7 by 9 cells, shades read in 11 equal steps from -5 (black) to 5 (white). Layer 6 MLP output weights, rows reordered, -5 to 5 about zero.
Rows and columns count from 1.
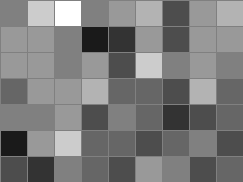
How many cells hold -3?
3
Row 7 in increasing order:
-3 -2 -2 -2 -1 -1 0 0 1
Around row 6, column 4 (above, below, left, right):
-2 -1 3 -1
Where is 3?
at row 1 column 2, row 3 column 6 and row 6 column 3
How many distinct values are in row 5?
5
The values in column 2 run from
-3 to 3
